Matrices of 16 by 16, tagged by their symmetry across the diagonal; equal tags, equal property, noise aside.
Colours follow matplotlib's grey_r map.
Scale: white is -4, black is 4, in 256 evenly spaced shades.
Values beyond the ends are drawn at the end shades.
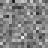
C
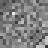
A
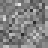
A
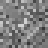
A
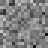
A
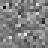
C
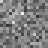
A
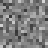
C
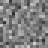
C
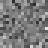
C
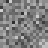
A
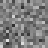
C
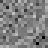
A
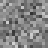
A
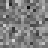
C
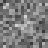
A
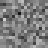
C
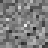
A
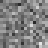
C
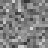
C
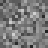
A
